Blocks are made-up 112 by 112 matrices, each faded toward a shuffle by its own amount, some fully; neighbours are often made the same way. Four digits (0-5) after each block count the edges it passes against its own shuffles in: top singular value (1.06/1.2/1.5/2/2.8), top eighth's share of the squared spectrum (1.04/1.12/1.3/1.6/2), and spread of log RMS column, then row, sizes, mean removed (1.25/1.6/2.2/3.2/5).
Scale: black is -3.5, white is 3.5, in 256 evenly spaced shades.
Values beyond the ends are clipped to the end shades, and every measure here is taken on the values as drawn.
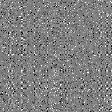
5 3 3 2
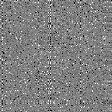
5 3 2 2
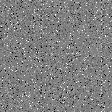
3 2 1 0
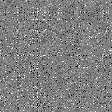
4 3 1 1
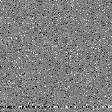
4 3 1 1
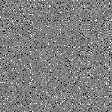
4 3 2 2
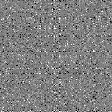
4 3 2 2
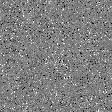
3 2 0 0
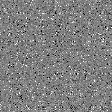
4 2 1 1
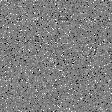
3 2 1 0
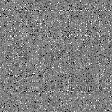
4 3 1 2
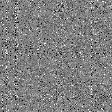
2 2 3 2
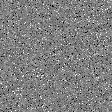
0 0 0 0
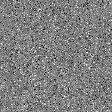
0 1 1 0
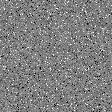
0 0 0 0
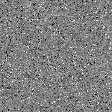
0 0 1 0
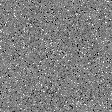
0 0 0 0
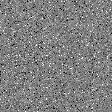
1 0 1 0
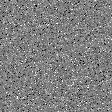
0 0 0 0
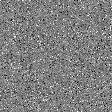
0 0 1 0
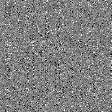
1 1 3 1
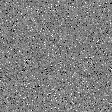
0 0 0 0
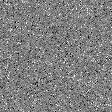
0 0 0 0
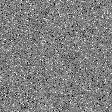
0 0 0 0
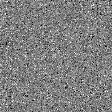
0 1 2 0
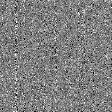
1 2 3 0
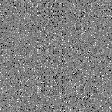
4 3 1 1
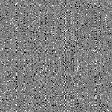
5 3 3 2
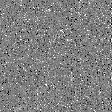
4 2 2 0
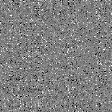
4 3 2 1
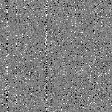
4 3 3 1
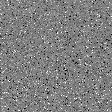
2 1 0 0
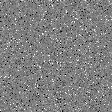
2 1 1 0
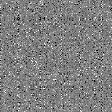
4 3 3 1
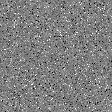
2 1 0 0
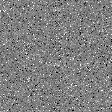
3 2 1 0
